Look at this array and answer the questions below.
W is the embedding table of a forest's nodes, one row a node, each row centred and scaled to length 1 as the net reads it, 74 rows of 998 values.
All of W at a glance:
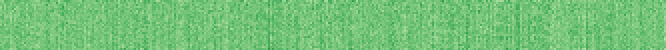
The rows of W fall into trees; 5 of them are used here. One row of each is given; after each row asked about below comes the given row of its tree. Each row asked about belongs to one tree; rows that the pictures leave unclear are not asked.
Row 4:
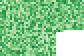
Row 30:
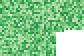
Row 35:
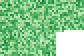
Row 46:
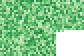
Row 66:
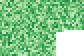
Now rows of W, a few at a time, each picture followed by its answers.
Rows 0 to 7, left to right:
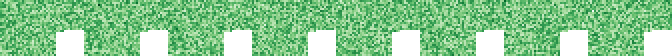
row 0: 35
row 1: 35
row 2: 35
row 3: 30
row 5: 35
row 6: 30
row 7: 66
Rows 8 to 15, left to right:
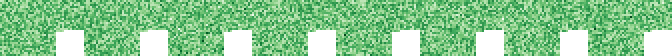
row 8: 66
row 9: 46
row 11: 66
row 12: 66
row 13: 30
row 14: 66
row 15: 46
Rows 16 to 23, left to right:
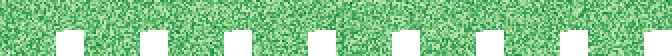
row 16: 46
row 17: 35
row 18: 35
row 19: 66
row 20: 46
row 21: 4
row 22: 66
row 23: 66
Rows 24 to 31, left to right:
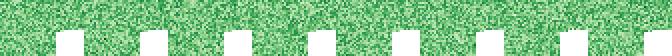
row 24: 4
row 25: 4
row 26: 66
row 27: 30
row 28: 66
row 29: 4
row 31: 4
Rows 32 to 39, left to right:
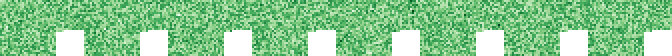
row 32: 66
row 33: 35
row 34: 30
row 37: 66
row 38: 66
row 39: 30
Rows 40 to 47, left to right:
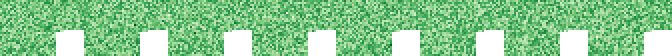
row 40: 4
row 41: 30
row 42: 4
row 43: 66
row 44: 4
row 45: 30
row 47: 4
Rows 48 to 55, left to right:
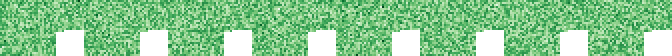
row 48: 30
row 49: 35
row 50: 30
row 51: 35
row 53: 66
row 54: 4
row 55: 4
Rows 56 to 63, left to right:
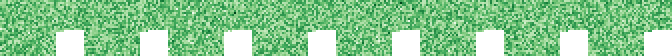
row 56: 46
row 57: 30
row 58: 46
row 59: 4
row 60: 4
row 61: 46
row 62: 35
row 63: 35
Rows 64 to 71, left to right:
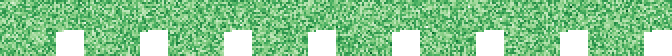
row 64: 4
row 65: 30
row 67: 30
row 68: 35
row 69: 30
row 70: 30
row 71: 35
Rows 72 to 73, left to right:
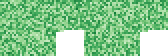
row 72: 4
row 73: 35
